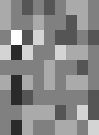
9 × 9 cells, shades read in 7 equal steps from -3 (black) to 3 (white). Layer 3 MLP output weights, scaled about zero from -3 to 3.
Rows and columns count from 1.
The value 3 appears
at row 3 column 2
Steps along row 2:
down same up down same down up down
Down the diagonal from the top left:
1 0 -1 0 1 0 0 2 2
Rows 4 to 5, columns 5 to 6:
0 2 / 1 0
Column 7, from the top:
1 -1 -1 1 0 1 0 0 1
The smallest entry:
-2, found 4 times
